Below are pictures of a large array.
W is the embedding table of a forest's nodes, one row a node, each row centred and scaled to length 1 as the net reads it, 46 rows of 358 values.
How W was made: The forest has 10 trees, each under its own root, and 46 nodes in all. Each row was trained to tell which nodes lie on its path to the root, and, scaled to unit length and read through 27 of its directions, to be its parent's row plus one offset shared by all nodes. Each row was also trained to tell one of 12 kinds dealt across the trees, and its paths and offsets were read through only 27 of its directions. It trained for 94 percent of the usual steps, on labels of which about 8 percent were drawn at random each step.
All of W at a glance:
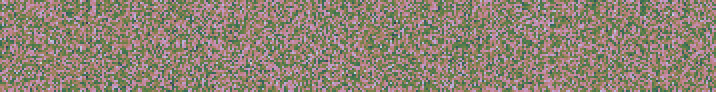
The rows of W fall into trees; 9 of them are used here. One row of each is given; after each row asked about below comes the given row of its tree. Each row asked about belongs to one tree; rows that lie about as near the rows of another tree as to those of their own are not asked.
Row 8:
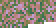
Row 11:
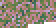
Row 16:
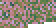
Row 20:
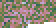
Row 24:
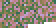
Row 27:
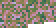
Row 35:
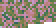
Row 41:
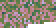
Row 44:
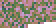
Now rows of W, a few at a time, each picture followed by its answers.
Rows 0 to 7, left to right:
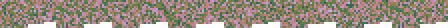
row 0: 44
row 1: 16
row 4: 16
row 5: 27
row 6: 44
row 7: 16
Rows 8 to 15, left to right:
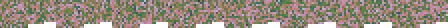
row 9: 35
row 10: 11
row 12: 35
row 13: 35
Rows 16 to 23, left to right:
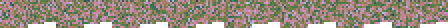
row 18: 8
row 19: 24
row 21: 41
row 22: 35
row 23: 24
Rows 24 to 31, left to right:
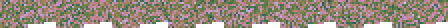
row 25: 11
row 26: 11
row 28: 8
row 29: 27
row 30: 35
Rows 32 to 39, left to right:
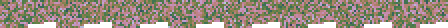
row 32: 27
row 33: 11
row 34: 41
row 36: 44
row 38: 44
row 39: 20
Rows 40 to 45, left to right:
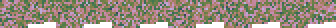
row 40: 27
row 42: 41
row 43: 11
